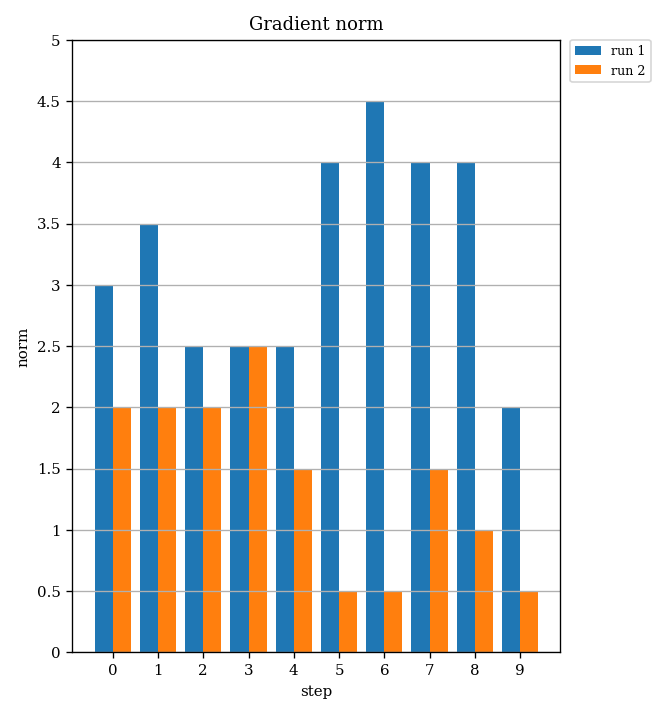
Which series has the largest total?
run 1
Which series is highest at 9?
run 1
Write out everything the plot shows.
Title: Gradient norm
x-axis: step, ticks 0 1 2 3 4 5 6 7 8 9
y-axis: norm, ticks 0 0.5 1 1.5 2 2.5 3 3.5 4 4.5 5
Legend: run 1, run 2
Values:
run 1: 3 3.5 2.5 2.5 2.5 4 4.5 4 4 2
run 2: 2 2 2 2.5 1.5 0.5 0.5 1.5 1 0.5
